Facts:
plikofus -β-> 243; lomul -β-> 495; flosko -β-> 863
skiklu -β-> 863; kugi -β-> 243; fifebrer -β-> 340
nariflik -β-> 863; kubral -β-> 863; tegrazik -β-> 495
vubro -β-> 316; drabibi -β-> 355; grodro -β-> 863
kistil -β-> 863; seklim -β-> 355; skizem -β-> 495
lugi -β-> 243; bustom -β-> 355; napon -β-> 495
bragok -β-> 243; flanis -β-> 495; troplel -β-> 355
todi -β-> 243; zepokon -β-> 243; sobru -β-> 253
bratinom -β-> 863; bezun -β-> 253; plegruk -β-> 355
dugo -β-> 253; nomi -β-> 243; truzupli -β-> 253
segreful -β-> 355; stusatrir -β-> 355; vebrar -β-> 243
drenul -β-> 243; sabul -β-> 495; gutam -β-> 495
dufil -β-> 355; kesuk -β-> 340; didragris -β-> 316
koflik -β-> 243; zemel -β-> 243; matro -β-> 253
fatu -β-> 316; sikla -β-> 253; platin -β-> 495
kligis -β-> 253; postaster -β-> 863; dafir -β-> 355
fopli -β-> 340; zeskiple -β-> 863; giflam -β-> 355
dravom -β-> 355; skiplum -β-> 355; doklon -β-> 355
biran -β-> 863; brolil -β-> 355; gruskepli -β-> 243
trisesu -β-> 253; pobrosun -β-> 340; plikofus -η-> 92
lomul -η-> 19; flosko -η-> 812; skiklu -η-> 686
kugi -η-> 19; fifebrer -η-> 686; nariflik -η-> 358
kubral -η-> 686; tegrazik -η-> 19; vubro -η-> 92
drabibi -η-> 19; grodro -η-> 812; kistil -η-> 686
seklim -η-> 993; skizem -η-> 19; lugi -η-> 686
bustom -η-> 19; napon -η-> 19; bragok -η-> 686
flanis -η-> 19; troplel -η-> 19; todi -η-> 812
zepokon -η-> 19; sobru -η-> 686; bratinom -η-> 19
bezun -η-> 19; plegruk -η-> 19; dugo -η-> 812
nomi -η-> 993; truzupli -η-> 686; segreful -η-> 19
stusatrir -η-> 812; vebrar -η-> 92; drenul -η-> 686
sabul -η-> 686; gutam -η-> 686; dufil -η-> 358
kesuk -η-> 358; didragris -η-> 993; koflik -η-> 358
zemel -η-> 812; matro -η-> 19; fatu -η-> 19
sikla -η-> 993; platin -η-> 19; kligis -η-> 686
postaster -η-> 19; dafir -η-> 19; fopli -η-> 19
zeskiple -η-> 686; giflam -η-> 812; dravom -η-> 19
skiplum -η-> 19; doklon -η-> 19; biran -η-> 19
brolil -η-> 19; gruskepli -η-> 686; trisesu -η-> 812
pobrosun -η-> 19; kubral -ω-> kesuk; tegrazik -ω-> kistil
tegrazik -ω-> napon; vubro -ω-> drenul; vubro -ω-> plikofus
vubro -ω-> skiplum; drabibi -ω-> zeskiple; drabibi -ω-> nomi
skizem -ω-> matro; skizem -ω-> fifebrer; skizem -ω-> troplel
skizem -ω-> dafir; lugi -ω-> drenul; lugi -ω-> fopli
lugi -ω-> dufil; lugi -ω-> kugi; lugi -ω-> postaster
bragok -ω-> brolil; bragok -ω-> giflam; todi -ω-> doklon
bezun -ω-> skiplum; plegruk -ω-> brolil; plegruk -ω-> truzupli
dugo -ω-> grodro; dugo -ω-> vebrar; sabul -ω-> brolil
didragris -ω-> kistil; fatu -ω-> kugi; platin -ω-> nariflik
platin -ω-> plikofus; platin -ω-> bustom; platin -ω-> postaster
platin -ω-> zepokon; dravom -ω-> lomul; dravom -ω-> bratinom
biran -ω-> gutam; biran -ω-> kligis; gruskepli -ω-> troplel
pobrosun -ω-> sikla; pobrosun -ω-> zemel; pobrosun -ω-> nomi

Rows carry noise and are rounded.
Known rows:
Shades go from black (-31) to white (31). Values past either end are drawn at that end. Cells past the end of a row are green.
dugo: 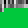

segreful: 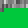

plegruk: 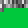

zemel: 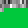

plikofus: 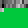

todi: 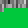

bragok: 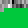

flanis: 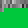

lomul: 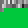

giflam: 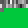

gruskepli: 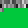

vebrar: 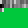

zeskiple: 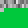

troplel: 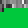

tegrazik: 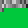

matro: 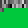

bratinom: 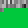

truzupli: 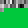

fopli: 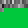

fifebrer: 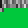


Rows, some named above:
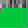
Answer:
fatu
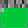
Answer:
drenul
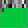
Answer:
matro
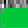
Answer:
trisesu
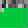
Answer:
vubro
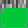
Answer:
todi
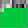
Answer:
sabul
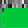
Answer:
matro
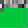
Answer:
brolil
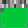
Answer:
didragris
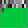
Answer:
matro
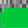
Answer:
biran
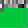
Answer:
brolil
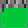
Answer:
nariflik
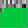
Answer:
bratinom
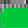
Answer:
flosko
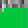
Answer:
gutam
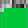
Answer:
sabul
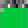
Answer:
lugi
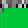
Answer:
skizem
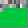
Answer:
pobrosun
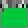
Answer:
skizem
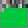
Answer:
platin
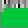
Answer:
sikla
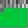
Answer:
stusatrir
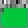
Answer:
dravom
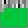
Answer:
sikla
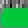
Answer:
bezun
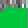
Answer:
seklim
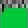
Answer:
dufil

